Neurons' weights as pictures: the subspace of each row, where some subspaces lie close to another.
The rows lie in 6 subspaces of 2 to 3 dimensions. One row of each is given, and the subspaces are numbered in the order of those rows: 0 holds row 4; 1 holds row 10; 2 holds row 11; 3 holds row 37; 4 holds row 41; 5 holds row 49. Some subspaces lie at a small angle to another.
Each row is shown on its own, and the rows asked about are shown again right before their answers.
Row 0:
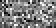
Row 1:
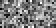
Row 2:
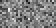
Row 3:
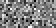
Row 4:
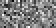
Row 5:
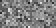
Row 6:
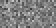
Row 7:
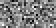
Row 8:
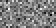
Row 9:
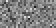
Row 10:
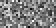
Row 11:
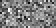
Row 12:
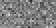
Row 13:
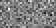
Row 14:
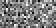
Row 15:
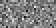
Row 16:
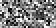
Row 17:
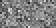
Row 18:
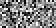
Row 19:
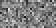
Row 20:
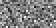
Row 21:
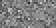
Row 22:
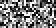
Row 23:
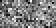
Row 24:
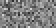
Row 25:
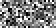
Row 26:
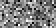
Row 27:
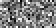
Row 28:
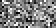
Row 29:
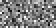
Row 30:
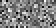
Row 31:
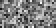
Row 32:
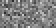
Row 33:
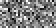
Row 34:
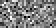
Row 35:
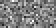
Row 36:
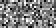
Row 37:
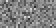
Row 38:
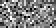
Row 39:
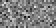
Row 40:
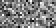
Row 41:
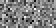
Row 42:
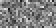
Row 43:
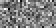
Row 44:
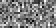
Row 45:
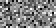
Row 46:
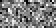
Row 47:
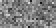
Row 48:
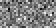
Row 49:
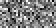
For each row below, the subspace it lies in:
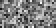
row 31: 1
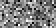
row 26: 3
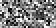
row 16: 2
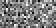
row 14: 0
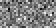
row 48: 1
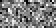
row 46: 0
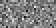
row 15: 4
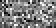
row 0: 0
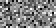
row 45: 1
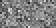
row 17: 2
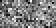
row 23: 5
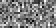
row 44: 4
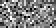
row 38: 3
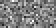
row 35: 4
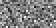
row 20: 4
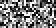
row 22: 3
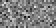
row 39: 3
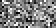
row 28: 3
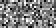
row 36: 4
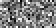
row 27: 0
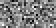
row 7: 4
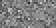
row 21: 2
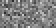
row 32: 0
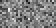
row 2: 5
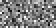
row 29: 4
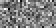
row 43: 0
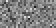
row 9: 3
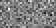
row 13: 1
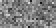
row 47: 5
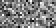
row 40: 1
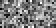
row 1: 1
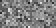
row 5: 2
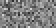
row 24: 5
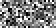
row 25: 2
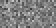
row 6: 5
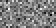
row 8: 1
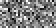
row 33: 5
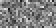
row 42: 0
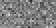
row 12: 1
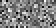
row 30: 3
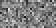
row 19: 0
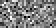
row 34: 3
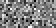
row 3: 4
